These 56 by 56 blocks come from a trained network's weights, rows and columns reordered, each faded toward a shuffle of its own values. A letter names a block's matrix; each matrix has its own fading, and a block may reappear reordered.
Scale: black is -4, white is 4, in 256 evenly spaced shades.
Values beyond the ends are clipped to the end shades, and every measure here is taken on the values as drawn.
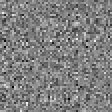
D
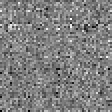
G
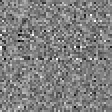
G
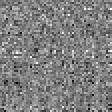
G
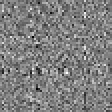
D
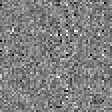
G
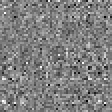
G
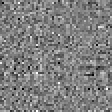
G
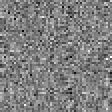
D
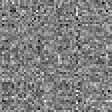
D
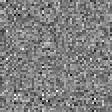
D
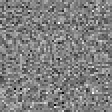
D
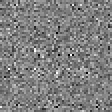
G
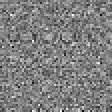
D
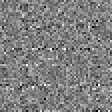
G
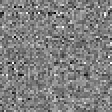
G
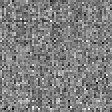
D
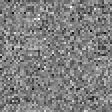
D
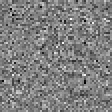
D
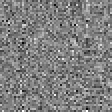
D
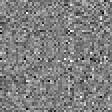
G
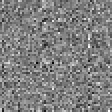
D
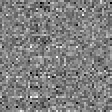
G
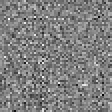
D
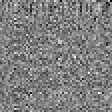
D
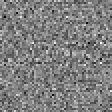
D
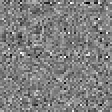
G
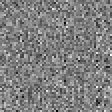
D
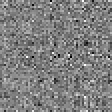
G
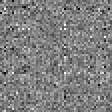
G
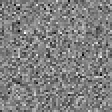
D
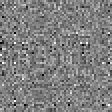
G
